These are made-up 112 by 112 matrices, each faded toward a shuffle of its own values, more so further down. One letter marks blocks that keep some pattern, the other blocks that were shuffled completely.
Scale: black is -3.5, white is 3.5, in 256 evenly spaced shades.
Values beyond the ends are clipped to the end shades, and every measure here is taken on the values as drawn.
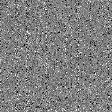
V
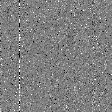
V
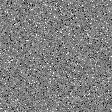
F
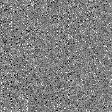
V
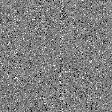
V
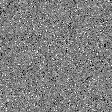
F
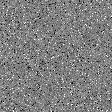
F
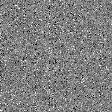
V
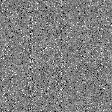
V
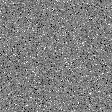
F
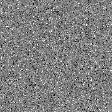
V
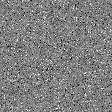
F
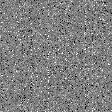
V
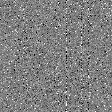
V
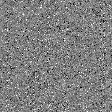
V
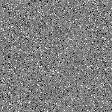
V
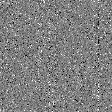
V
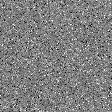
F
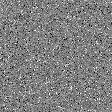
F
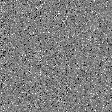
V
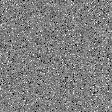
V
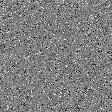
F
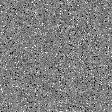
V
